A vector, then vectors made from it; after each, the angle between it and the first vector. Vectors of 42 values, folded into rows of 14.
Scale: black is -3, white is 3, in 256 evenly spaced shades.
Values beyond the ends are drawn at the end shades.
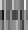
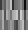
nearly opposite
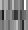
nearly parallel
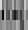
nearly parallel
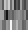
orthogonal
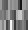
orthogonal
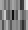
partly aligned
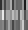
nearly opposite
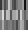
nearly opposite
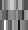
orthogonal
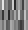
partly aligned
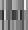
nearly parallel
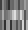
partly opposed
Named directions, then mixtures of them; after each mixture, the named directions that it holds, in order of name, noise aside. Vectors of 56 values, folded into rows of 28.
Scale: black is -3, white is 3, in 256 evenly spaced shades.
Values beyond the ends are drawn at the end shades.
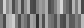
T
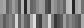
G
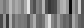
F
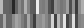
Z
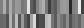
F, G, T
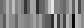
F, Z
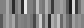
G, T, Z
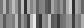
G, Z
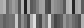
G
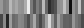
F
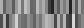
F, Z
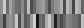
G, T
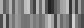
F, Z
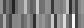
Z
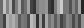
T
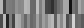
F, T, Z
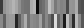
G, Z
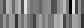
F, G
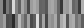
T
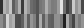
G, T, Z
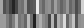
F, Z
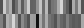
T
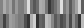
F, G, T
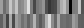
F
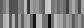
F, G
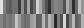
G, Z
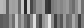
F, G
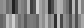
T, Z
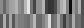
F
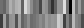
F, G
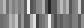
F, G, T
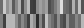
T
